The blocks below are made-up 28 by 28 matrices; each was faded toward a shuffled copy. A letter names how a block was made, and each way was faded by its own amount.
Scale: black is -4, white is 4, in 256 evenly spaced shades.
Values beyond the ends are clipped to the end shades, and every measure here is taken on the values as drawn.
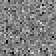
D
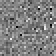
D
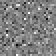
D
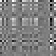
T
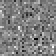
D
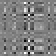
T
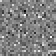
D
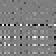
T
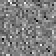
D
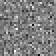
D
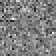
D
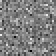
D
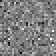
D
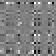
T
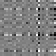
T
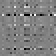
T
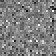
D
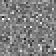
D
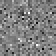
D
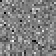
D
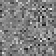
D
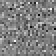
D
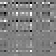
T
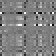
T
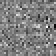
D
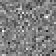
D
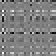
T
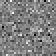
D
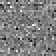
D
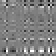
T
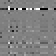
T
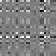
T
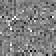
D
